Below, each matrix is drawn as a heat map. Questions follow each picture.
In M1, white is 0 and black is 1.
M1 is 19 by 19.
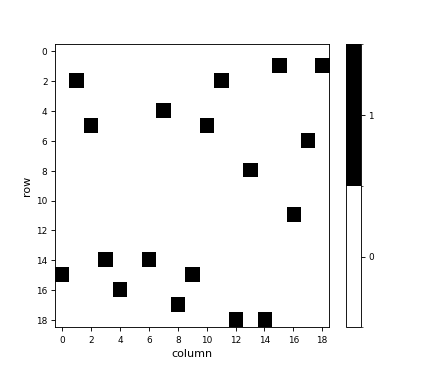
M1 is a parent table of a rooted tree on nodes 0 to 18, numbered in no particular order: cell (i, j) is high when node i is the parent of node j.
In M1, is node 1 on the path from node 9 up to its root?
yes
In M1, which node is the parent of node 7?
4
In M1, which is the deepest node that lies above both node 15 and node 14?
1
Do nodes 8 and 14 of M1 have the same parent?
no
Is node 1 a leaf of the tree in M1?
no
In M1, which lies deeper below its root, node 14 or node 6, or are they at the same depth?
node 6
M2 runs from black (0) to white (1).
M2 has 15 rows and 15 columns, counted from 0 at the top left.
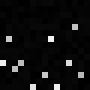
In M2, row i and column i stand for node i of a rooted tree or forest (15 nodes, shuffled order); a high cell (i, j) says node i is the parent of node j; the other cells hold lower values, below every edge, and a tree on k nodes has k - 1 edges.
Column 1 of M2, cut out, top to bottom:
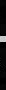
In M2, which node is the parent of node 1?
6
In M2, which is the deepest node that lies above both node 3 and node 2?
10
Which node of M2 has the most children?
10
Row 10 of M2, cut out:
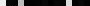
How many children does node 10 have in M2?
3
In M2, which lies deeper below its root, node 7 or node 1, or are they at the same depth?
node 7
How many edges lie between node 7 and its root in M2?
2
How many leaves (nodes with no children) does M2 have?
9
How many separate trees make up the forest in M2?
4
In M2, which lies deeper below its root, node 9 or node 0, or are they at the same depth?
the same depth
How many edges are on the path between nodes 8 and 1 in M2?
2
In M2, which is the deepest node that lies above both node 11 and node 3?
10
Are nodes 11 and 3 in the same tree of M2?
yes
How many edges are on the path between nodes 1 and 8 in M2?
2
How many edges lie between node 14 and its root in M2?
0
